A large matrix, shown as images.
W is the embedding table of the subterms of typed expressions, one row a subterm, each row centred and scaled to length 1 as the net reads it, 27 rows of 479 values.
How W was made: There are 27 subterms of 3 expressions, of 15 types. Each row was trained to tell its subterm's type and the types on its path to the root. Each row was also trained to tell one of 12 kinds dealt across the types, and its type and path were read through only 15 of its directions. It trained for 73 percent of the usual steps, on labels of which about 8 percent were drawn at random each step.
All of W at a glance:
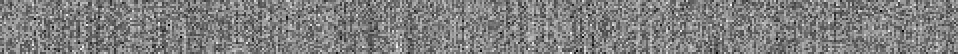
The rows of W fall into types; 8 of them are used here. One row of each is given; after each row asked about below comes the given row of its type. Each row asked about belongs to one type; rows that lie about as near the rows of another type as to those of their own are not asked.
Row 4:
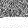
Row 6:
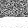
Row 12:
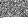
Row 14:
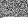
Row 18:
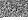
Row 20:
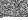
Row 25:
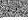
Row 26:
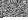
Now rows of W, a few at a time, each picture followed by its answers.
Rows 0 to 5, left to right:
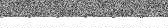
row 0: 4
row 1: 20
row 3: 20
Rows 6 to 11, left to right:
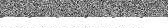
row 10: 18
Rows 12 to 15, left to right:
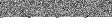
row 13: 14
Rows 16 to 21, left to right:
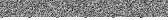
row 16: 18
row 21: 26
